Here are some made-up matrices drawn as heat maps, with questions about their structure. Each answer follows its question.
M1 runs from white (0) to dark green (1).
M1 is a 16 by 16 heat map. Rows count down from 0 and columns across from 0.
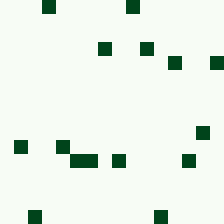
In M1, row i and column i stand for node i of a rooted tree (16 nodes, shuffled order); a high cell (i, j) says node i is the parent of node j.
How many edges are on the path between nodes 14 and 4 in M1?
5
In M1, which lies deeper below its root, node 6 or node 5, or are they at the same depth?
the same depth
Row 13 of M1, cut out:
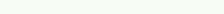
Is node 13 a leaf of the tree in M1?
yes
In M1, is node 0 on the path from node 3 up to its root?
yes
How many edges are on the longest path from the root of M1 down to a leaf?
6
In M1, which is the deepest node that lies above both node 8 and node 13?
11
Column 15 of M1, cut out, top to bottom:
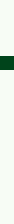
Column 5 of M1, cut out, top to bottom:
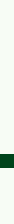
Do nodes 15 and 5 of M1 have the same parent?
no
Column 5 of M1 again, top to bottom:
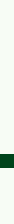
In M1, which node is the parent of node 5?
11
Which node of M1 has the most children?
11
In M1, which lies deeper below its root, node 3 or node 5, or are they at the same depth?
node 5
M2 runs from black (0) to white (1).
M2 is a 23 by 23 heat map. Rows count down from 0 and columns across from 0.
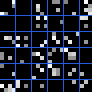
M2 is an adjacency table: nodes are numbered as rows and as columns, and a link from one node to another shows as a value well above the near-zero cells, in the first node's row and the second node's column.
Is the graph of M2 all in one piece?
no
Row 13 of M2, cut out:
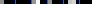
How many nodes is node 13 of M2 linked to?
6
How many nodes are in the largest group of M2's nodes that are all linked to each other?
3
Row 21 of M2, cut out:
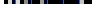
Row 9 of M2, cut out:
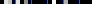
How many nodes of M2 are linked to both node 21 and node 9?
3
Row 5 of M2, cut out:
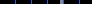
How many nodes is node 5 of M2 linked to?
1
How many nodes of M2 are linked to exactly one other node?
2
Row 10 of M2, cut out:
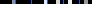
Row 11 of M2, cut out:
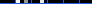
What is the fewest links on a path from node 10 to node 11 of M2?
1
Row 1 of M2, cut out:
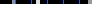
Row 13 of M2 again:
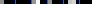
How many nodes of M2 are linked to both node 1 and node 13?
1
